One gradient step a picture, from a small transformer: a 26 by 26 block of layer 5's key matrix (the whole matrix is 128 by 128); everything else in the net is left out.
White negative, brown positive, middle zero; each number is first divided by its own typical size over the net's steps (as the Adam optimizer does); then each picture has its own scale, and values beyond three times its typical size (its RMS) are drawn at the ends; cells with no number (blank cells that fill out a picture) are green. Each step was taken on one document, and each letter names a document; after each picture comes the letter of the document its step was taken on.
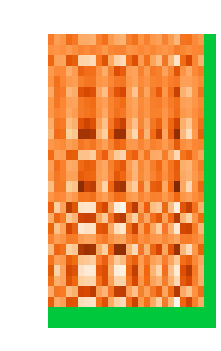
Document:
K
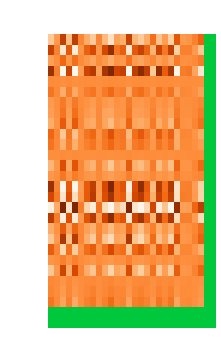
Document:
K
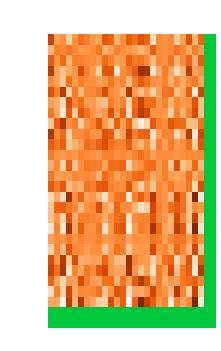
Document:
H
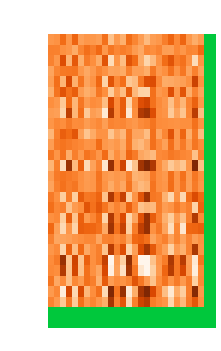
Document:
H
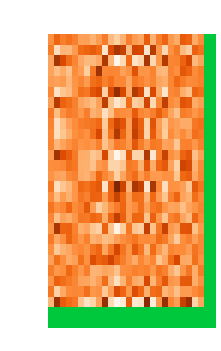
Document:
K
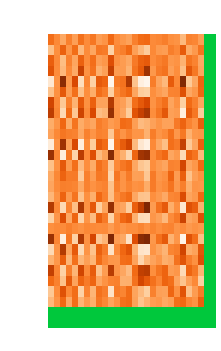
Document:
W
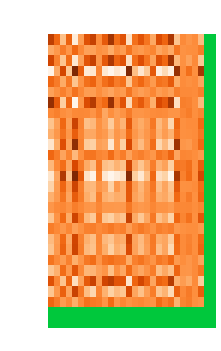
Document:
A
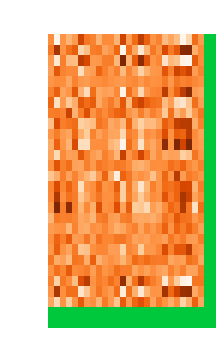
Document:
A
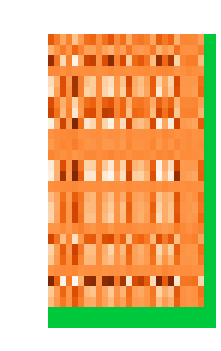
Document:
H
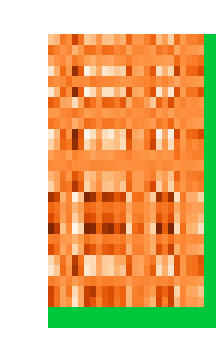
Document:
H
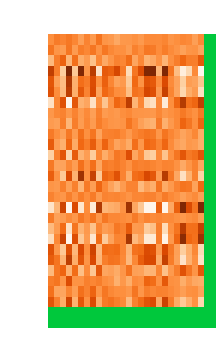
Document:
W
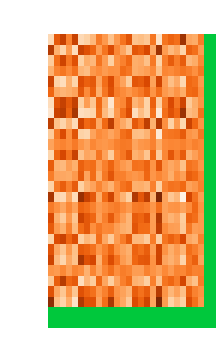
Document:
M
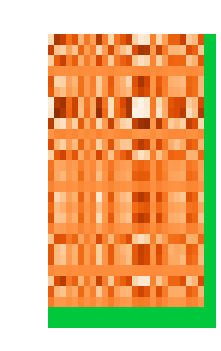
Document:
M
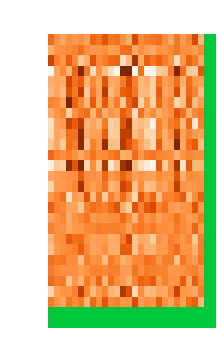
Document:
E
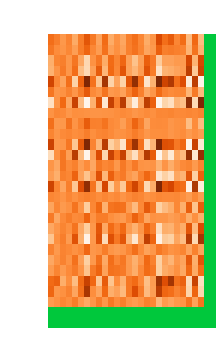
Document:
W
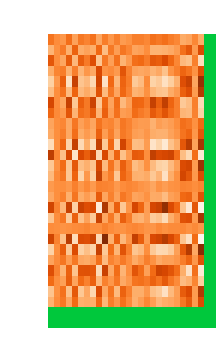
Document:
W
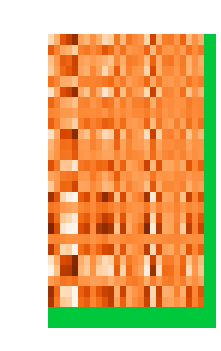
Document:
H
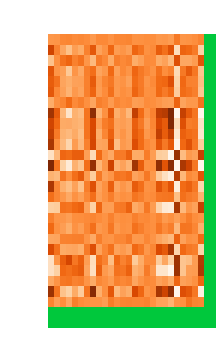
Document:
E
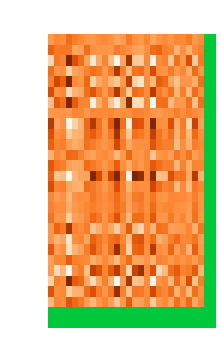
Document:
E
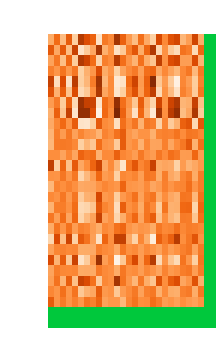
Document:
M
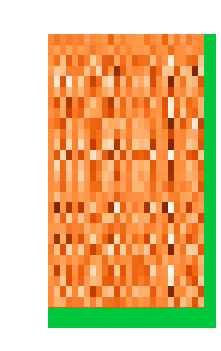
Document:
W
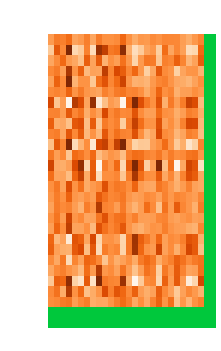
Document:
E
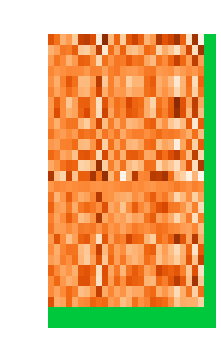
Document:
M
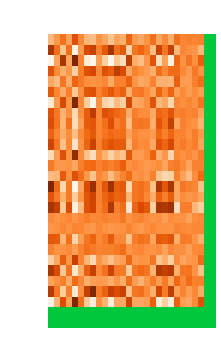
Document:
A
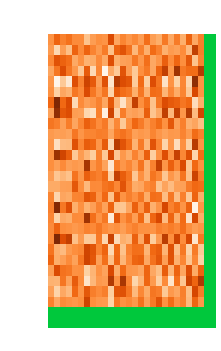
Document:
W
